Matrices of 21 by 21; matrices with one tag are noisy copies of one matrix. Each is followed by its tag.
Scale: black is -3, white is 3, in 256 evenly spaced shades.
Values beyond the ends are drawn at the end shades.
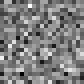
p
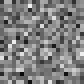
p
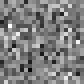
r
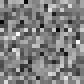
r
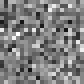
r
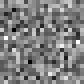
r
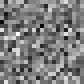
r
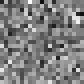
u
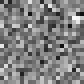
u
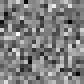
r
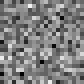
p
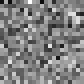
u
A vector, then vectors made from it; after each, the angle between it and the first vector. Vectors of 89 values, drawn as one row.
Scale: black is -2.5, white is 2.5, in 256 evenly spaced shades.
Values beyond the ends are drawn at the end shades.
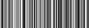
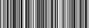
nearly opposite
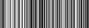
orthogonal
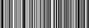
nearly parallel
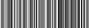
partly aligned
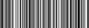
partly aligned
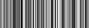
nearly opposite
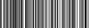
nearly opposite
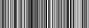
orthogonal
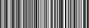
orthogonal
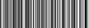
nearly opposite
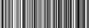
nearly parallel
